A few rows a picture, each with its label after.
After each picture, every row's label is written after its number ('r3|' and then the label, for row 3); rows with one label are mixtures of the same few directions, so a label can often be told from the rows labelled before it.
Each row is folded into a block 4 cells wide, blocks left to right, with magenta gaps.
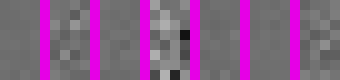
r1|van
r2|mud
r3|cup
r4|van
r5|van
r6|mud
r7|cup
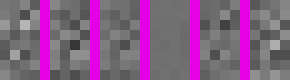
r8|mud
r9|cup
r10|cup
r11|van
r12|mud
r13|cup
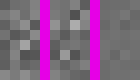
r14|cup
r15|mud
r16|mud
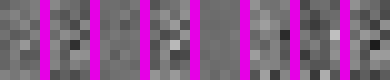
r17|cup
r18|cup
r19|mud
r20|cup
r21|van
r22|van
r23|van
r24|cup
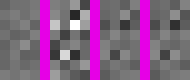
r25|cup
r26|mud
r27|mud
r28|mud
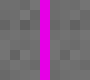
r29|mud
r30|mud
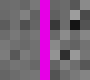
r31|mud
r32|mud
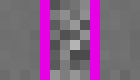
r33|van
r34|cup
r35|van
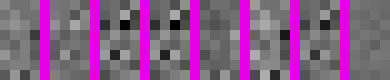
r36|van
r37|mud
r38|mud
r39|mud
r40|van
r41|van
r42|mud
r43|cup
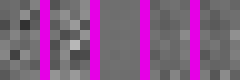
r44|mud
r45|cup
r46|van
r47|van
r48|van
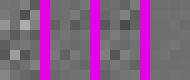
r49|mud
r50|mud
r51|mud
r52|cup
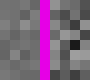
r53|mud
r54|cup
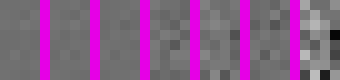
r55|mud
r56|mud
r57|mud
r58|cup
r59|van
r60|mud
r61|van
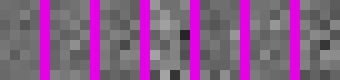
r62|mud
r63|cup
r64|cup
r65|van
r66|van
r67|mud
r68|cup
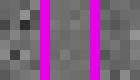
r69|mud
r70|mud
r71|van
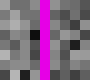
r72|van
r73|cup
